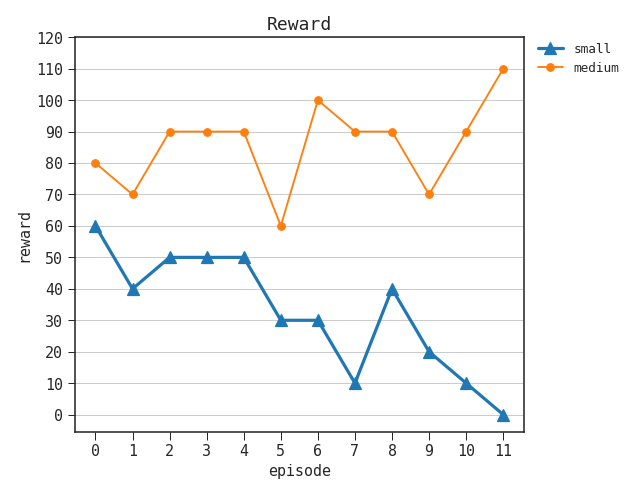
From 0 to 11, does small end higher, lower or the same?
lower
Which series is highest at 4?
medium
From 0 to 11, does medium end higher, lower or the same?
higher
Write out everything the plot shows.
Title: Reward
x-axis: episode, ticks 0 1 2 3 4 5 6 7 8 9 10 11
y-axis: reward, ticks 0 10 20 30 40 50 60 70 80 90 100 110 120
Legend: small, medium
Values:
small: 60 40 50 50 50 30 30 10 40 20 10 0
medium: 80 70 90 90 90 60 100 90 90 70 90 110
